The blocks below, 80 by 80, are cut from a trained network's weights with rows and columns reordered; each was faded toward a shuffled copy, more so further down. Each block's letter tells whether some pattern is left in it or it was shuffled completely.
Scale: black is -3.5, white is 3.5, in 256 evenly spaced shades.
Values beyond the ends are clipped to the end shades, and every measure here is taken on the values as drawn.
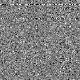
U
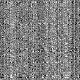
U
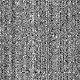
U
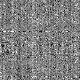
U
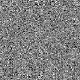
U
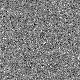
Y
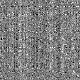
U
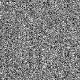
U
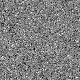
Y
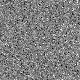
Y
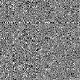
U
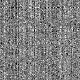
U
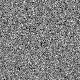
Y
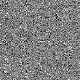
U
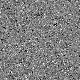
Y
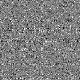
U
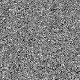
U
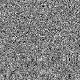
U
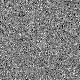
Y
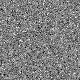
Y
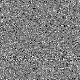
U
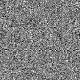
U
